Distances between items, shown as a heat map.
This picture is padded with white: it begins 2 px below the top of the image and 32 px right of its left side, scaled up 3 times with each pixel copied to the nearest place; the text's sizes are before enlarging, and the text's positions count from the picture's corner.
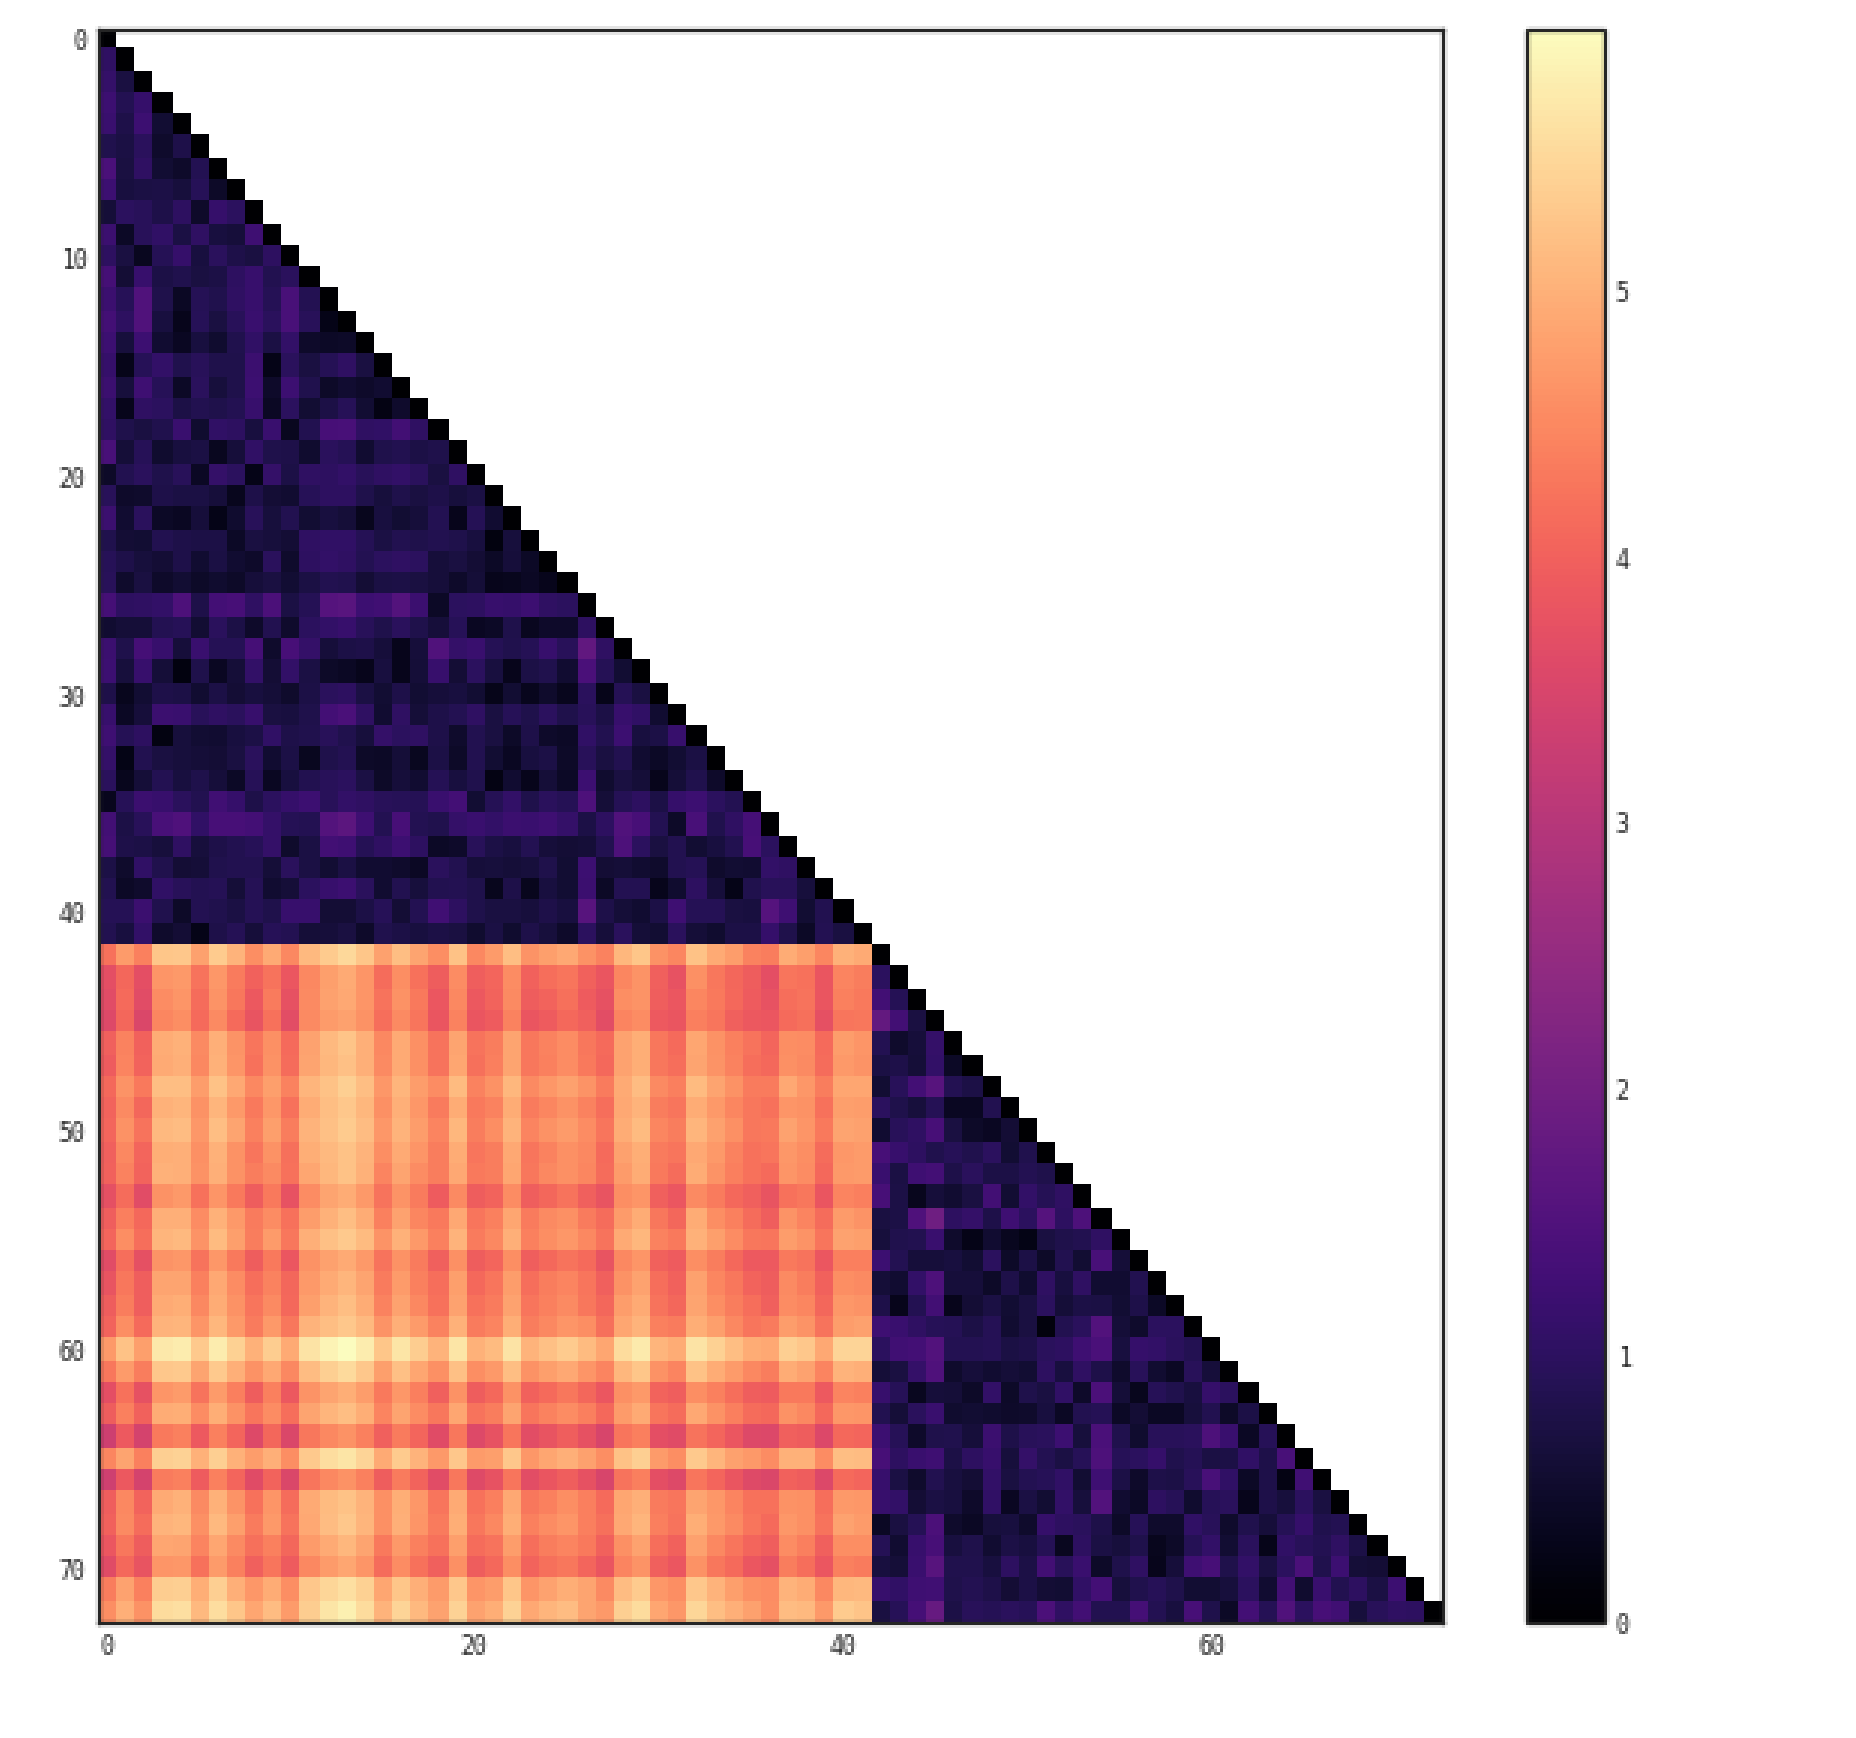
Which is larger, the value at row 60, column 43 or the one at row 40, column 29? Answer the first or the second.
the first
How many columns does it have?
73
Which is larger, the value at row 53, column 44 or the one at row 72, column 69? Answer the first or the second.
the second
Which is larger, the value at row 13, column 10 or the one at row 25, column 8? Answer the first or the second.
the first
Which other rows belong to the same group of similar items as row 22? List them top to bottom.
0, 1, 2, 3, 4, 5, 6, 7, 8, 9, 10, 11, 12, 13, 14, 15, 16, 17, 18, 19, 20, 21, 23, 24, 25, 26, 27, 28, 29, 30, 31, 32, 33, 34, 35, 36, 37, 38, 39, 40, 41
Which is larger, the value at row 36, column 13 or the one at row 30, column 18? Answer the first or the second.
the first
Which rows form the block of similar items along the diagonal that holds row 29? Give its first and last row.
0 to 41
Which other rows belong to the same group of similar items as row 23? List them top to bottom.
0, 1, 2, 3, 4, 5, 6, 7, 8, 9, 10, 11, 12, 13, 14, 15, 16, 17, 18, 19, 20, 21, 22, 24, 25, 26, 27, 28, 29, 30, 31, 32, 33, 34, 35, 36, 37, 38, 39, 40, 41
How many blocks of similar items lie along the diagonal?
2
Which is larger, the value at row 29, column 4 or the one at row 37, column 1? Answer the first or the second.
the second
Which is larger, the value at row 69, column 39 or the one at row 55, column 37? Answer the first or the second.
the second
